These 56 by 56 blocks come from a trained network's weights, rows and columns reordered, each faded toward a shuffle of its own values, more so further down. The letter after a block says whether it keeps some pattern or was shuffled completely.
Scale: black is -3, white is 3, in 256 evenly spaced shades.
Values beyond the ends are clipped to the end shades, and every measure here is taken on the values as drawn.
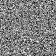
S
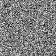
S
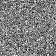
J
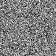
S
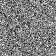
J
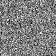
S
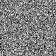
S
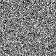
J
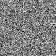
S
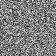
S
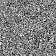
S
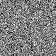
J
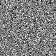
J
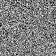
S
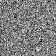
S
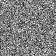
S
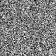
S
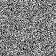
S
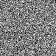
J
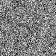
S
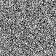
J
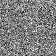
J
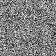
S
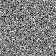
S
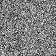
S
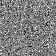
J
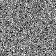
S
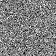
J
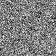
J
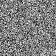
J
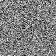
S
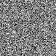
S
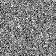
J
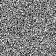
J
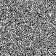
J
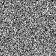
J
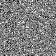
S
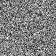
J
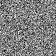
J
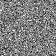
J
